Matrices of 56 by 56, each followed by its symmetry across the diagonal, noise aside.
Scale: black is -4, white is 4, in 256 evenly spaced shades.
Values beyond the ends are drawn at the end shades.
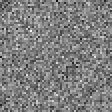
symmetric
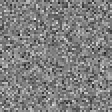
antisymmetric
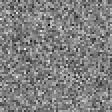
antisymmetric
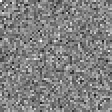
symmetric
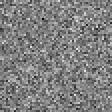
neither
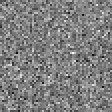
neither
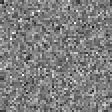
symmetric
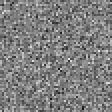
antisymmetric
